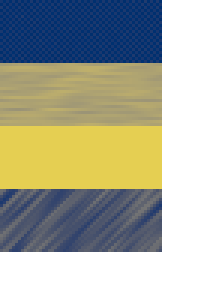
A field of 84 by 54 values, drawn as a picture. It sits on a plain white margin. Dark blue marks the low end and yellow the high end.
It is made of 4 by 1 panels. Panel 1,1: very low, checkered, faint in contrast. Panel 2,1: high, streaked across, faint in contrast. Panel 3,1: very high, flat. Panel 4,1: low, slanting up to the right.
